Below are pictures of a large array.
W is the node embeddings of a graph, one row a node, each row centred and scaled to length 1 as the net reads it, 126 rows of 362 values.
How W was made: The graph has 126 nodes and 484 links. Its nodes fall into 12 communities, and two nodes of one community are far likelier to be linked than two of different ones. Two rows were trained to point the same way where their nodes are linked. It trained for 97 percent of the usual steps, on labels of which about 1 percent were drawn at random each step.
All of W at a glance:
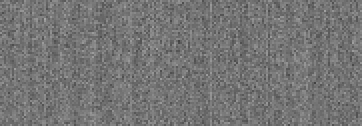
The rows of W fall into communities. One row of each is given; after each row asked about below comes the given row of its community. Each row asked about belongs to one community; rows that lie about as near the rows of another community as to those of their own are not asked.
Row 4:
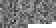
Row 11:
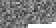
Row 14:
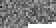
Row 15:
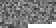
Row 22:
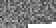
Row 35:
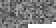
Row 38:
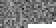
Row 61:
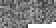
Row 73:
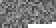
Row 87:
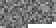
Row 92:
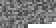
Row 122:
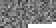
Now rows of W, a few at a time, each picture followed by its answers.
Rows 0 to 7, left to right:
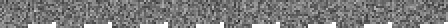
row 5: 11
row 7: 11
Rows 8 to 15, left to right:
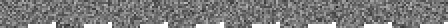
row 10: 122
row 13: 122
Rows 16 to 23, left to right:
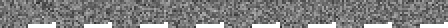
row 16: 92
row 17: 11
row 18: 61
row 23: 4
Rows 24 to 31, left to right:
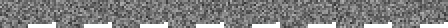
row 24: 122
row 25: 73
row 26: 122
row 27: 22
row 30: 35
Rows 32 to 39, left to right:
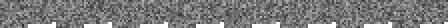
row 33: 92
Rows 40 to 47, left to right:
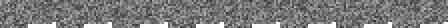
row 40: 14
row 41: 73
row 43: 73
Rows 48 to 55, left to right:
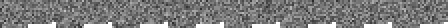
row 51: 73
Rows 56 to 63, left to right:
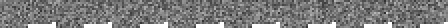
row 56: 61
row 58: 92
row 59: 61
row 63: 15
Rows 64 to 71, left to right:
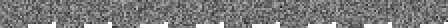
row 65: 35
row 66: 38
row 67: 14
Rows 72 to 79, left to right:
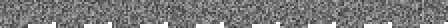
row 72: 92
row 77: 14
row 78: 122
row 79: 38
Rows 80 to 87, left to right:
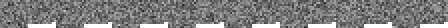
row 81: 14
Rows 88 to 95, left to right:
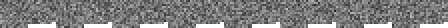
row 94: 61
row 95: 11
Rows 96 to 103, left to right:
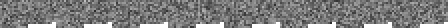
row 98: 11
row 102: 122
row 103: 14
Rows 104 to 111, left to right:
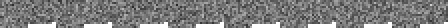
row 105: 4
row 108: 73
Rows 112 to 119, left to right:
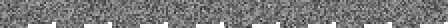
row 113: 92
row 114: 61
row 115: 87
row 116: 11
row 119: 14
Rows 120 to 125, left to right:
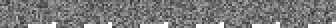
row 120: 61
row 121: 92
